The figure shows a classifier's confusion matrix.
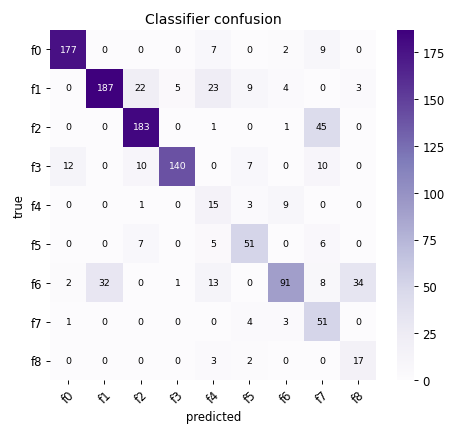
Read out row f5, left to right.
0 0 7 0 5 51 0 6 0
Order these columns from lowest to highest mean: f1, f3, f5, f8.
f8, f5, f3, f1
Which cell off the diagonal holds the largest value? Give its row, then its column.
f2, f7
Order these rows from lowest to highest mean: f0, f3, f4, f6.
f4, f3, f6, f0
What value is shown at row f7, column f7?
51
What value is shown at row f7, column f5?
4
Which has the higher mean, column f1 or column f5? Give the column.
f1
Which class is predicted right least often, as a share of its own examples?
f6
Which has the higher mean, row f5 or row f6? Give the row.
f6
